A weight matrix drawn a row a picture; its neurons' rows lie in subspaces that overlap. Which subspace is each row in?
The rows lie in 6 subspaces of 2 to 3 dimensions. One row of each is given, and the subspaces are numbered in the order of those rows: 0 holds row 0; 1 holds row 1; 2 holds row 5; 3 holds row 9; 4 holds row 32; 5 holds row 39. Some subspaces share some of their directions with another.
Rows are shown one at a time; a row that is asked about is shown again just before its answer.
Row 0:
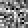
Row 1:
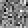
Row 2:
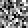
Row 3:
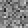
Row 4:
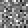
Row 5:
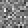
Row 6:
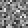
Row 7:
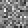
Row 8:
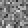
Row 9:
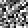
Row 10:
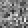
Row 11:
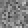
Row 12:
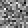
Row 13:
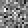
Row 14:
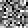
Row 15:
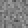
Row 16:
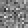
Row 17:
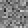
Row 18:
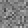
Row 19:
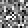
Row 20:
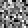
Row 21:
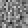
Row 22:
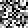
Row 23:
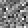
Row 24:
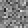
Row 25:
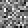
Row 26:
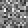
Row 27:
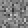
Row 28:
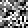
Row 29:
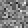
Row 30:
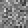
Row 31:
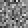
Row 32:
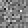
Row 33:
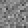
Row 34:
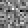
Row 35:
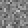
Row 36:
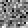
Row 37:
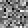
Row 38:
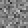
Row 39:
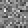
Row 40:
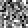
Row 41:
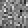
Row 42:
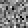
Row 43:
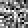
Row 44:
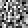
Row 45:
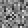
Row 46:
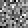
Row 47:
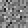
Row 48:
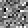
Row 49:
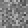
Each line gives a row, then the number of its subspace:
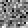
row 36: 4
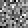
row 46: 1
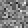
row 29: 4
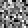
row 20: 5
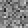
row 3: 5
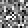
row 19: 2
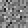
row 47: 4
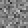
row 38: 5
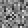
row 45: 2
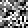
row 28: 2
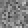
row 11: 4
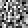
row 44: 4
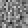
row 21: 4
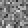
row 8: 1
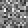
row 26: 2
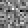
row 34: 0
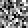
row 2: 5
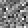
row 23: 3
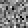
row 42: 3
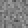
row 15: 5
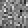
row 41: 1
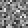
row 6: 5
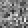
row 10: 2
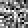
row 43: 0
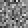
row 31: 1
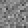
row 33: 3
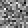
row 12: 4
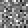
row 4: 5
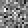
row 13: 0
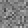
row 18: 2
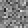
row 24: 4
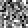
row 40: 5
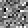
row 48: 3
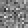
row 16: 0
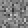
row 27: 2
